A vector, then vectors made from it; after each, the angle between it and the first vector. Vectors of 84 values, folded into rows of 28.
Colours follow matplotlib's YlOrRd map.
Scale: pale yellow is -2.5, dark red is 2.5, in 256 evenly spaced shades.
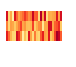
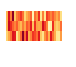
nearly opposite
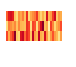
partly opposed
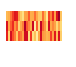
orthogonal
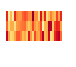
nearly parallel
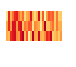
partly opposed
